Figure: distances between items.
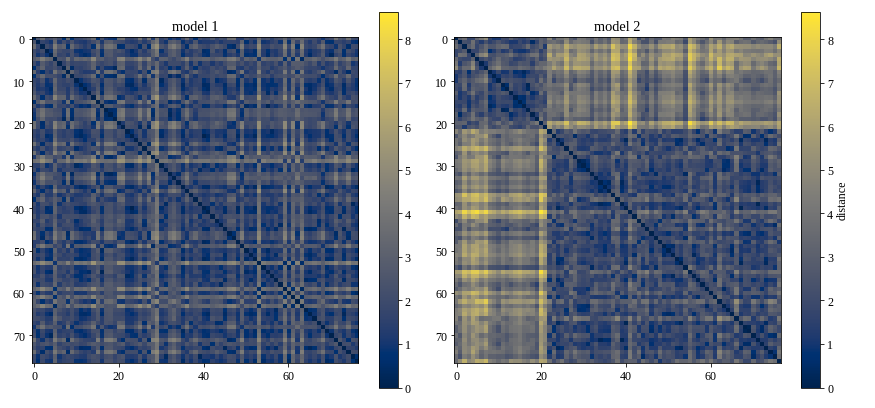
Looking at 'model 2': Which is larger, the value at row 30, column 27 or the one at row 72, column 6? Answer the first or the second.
the second
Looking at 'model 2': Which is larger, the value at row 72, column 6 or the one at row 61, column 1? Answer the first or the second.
the first
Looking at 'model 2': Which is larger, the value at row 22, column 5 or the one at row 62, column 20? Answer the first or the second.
the second
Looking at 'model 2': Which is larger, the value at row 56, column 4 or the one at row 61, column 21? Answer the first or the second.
the first
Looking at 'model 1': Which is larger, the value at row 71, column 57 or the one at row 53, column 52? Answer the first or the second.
the second
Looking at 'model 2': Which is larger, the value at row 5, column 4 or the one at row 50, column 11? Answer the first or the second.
the second
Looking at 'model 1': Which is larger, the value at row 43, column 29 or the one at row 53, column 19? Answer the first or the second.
the first
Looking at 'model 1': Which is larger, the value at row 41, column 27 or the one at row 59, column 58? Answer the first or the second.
the second
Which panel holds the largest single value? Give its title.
model 2
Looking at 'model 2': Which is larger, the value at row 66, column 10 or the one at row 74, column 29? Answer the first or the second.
the first
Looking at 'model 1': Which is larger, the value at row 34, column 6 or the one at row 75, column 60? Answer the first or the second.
the first
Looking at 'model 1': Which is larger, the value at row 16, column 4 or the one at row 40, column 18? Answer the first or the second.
the second
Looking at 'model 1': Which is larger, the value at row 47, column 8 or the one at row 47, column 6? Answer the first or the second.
the second
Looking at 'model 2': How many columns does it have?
77
